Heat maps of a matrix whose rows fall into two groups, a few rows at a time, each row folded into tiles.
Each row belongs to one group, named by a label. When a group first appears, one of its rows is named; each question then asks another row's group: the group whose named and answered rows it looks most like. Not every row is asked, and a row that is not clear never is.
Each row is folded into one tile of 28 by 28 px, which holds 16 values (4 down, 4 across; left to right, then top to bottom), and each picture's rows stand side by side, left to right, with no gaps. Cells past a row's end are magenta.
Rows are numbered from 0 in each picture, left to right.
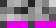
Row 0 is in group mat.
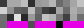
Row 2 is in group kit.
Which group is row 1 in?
mat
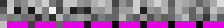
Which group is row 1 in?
kit
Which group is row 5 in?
kit
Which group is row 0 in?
mat
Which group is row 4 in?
kit
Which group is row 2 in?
mat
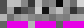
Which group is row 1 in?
mat
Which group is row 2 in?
mat
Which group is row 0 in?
mat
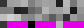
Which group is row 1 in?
kit
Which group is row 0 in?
mat
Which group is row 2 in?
mat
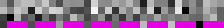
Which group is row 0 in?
kit
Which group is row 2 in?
mat
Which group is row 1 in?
kit
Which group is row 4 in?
kit
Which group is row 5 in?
mat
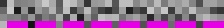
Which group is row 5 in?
kit
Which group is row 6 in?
kit
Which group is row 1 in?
kit
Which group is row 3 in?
mat
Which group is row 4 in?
mat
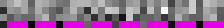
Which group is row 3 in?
kit
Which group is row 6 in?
kit
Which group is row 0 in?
kit
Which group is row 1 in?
kit
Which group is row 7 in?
kit
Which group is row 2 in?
kit
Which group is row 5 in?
kit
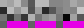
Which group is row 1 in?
mat
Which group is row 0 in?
kit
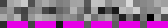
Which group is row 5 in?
kit
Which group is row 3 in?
mat
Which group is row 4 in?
kit
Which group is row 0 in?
mat
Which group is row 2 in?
kit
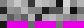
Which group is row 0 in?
kit
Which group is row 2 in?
mat
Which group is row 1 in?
mat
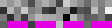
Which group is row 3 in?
kit
